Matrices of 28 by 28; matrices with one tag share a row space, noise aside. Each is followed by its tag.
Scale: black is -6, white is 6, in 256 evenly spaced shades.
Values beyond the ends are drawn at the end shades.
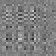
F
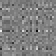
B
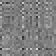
B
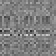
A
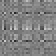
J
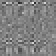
F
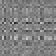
J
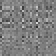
B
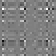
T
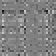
T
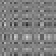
J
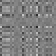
B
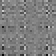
T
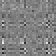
T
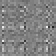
T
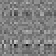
J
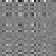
F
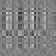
F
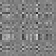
B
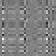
T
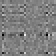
T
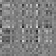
B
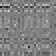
A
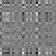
B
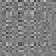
F
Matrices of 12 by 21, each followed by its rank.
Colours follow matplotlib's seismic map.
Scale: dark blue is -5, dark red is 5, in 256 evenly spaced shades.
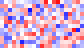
full rank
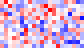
full rank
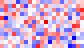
full rank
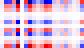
one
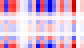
one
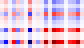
one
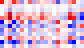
two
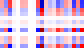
one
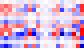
two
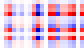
one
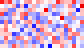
full rank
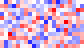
full rank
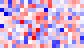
full rank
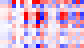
two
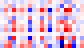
two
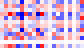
two
